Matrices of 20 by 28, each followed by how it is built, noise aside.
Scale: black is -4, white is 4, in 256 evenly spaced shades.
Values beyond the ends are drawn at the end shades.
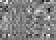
low rank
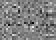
low rank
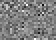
low rank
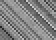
Toeplitz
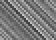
Toeplitz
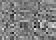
low rank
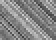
Toeplitz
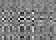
low rank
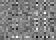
low rank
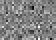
low rank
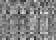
low rank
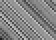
Toeplitz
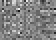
low rank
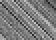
Toeplitz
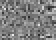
low rank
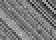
Toeplitz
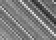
Toeplitz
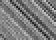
Toeplitz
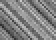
Toeplitz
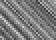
Toeplitz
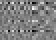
low rank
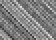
Toeplitz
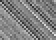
Toeplitz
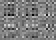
low rank
